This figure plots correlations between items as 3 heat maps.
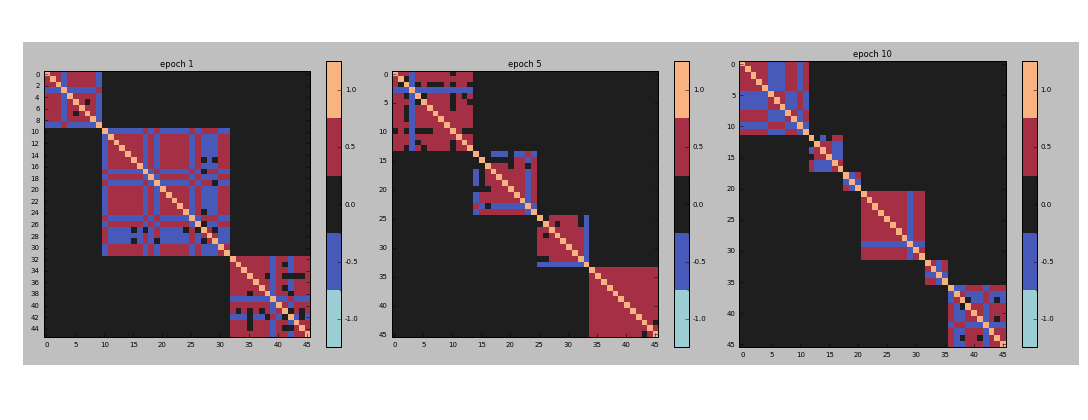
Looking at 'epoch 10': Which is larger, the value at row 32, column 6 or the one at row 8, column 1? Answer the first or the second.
the second
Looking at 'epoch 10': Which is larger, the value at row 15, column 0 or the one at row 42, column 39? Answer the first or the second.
the first
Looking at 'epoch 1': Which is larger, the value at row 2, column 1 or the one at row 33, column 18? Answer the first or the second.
the first
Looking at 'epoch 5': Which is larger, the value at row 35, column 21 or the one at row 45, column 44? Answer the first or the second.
the second
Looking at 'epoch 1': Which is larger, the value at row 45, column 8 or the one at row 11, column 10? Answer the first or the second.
the first
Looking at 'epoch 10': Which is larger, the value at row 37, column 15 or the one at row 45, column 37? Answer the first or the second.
the first
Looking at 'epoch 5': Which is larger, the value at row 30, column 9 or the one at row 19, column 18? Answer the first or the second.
the second
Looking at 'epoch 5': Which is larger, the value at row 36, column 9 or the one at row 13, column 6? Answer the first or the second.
the second
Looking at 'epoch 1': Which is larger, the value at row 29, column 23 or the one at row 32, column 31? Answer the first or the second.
the second
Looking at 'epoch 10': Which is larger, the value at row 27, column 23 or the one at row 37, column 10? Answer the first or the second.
the first
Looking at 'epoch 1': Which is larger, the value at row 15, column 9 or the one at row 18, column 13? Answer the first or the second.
the second
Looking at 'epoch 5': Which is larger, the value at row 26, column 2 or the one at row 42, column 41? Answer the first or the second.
the second
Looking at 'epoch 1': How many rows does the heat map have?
46
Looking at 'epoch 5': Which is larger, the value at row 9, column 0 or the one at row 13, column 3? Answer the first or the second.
the first
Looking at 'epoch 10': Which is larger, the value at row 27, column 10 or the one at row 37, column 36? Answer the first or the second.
the first
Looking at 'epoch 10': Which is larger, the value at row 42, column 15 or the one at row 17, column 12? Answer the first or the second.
the second
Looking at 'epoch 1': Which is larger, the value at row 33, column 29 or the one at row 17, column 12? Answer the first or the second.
the first
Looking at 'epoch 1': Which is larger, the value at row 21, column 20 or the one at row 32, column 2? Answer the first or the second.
the first
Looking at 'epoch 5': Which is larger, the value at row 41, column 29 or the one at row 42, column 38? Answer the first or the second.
the second
